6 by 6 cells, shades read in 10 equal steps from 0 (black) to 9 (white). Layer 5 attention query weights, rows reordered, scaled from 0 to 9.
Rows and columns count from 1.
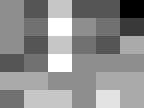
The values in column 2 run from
3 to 7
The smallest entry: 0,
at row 1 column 6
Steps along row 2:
down up down down down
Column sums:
28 27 44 27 29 25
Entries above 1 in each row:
5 6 6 6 6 6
